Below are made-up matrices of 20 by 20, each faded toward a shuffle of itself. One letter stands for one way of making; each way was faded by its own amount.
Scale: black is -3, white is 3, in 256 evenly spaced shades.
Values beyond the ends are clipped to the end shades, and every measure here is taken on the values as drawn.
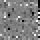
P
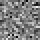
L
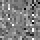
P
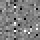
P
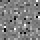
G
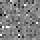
G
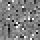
G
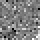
G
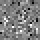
G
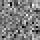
L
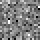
P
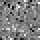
G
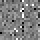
P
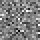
L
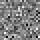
L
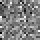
P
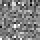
L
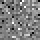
G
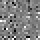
P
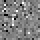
G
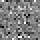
P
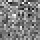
L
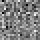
L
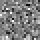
P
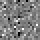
G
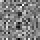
L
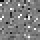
G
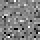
G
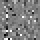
P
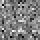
L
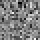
L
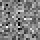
L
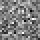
L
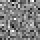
L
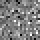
G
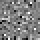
P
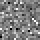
G
